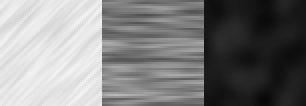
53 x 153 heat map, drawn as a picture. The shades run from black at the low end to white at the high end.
The table splits into one row of 3 panels. Panel 1,1: very high, slanting up to the right, faint in contrast. Panel 1,2: middling, streaked across. Panel 1,3: very low, smooth, faint in contrast.
